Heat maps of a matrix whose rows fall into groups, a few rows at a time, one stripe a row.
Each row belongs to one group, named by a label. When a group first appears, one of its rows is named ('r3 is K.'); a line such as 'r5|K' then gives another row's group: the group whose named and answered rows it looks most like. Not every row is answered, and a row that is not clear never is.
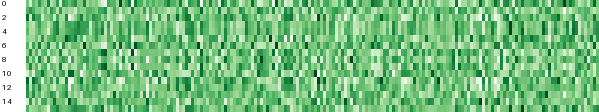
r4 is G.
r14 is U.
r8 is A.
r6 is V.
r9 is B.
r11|A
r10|U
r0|V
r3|G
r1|B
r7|B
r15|G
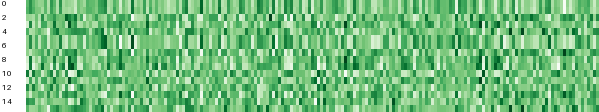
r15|G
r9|U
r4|G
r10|A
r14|A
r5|B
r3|U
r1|B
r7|V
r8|U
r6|B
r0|B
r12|A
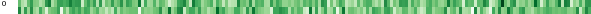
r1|A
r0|G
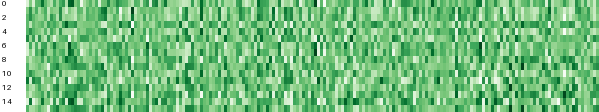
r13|V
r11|A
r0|U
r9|G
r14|U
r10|B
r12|G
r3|V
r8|V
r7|U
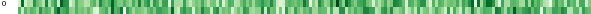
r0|U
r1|V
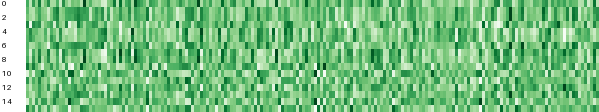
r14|U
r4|B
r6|G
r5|B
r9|A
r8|V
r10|U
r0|V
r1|G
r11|A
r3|A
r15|A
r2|G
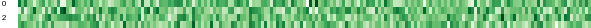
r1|U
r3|B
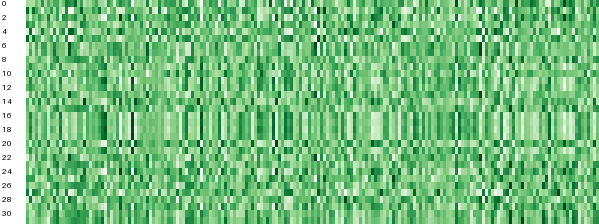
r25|A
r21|B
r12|B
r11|B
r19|B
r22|U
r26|G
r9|B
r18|B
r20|V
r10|A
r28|U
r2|V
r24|V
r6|U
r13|U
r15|G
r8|G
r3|A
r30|G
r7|U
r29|V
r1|A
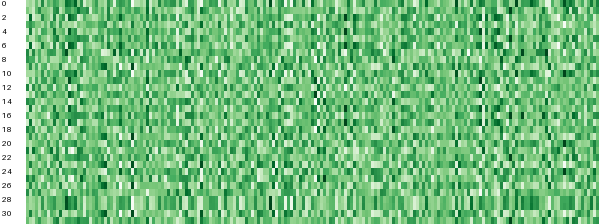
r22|G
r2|U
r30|B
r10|V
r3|B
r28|V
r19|B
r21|A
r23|B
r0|V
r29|V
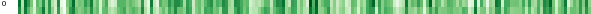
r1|A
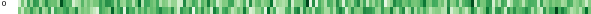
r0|U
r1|V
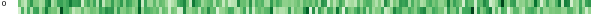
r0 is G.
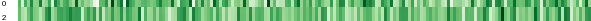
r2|G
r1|G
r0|V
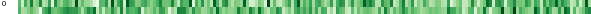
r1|G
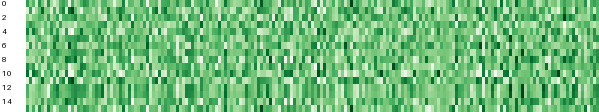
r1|U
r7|G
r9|A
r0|A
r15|A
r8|V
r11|U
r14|V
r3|B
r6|U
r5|G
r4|A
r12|G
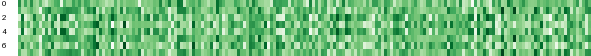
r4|U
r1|G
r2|U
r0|A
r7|G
